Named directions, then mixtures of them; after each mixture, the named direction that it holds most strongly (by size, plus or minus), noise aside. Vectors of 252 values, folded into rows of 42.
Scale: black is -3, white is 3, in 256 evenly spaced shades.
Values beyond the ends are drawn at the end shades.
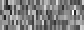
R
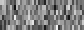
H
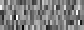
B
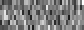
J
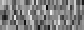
J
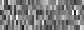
R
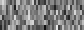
H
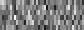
H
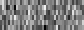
H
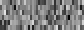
H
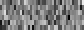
J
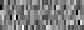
B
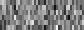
H
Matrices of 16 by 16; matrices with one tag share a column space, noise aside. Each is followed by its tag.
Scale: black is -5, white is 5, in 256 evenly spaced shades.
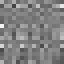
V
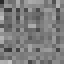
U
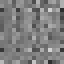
U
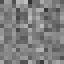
U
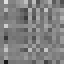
U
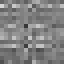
V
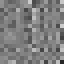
U
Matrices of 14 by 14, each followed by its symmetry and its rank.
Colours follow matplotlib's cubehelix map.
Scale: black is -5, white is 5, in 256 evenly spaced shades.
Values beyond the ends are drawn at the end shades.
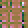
neither, rank two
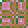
symmetric, rank three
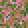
neither, full rank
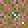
symmetric, rank three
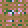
neither, rank two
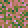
neither, full rank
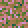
neither, full rank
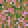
neither, full rank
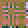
antisymmetric, rank two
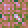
symmetric, rank three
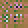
antisymmetric, rank two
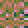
neither, rank two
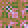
symmetric, rank three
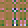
neither, rank one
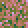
neither, full rank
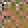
antisymmetric, rank two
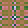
neither, rank one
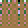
neither, rank one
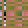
neither, rank one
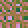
antisymmetric, rank two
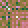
symmetric, rank three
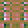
neither, rank one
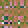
neither, rank two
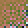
antisymmetric, rank two
